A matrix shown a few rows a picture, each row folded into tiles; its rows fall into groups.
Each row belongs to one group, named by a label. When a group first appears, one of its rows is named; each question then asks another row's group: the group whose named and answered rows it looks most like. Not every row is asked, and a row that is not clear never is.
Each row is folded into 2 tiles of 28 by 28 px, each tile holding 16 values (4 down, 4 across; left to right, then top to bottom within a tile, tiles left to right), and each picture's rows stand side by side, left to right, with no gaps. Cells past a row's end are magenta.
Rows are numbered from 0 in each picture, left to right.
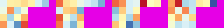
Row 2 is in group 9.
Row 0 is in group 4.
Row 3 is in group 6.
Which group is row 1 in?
4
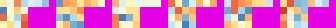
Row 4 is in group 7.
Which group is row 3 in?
9
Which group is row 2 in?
4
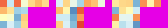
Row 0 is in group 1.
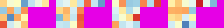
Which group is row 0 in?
4
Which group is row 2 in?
9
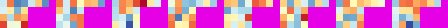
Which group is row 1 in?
1
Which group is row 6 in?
7
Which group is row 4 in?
9
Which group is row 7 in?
7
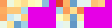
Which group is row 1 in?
9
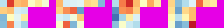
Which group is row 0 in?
7
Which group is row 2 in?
7
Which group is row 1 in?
6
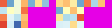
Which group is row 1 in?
9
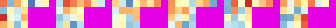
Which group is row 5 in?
1
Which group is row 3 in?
6
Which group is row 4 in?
7
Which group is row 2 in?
9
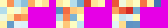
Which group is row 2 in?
6
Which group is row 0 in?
9
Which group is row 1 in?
9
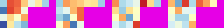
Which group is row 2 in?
1
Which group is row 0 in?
7
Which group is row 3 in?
1
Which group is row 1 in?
7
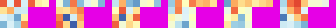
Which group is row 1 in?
4
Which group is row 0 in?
1
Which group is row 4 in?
7
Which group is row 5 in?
7
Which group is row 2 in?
4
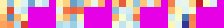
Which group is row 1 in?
9
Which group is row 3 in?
1
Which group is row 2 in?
9
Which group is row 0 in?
4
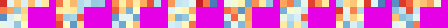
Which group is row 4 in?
1
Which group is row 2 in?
1
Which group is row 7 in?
7
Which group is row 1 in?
4
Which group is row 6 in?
6
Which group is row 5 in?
9
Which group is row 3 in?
1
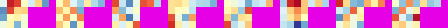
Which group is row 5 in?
7
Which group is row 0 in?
7
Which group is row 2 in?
1
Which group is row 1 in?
6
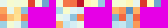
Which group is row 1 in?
7
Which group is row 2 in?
1
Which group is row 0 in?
6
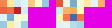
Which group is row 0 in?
6
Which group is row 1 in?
9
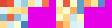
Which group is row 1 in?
6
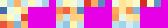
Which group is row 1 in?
6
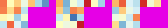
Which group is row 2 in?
9
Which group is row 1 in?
1
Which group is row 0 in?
6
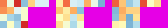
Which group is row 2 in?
9
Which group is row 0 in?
1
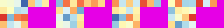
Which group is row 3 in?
9
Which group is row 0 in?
4
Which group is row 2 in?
1
